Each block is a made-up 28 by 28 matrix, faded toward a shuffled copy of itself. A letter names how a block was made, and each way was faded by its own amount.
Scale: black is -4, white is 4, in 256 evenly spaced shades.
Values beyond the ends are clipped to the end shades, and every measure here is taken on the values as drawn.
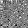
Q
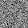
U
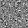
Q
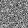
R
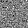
U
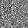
Q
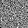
R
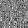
Q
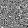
Q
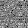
Q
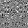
Q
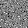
U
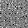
Q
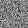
R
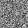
R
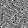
U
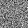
R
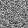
R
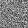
R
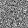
U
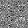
Q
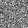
U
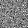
R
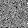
U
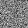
R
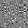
Q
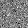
U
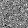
U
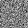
R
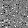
Q
